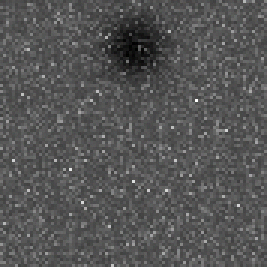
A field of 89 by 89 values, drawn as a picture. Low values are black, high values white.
No row or column stands out. The top middle is the ninth with the lowest average. No regular stripes run through it. One dip sinks in the top middle.
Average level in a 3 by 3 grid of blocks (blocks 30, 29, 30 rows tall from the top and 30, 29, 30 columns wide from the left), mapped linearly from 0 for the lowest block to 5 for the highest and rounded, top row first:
5 0 5
5 5 5
5 5 5
